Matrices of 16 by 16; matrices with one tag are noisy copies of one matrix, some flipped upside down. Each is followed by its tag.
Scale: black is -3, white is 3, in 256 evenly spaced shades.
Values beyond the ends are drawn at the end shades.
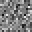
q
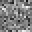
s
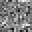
s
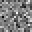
q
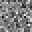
q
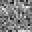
s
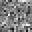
s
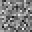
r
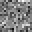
s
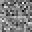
r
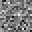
r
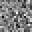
q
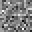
r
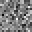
q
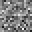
r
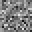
r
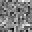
s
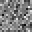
q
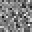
q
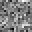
s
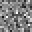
q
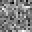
s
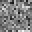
s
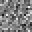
q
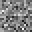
r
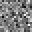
q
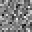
q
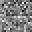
r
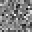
q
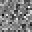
q
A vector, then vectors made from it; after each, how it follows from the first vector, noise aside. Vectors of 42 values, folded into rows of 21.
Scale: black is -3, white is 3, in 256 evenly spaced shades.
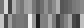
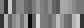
negated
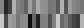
sign-scrambled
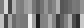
copied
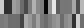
reversed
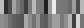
reversed
